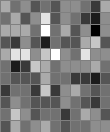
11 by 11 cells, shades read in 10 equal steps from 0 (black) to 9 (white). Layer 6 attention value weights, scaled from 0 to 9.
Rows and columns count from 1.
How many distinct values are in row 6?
6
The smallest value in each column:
2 1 2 2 1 2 2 2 2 0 3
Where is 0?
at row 3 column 10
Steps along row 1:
down up down up down up same down down up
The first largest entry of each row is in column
1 5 5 10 6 4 5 5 2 2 2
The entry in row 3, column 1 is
6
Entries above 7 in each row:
0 1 1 0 4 0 0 0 0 0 0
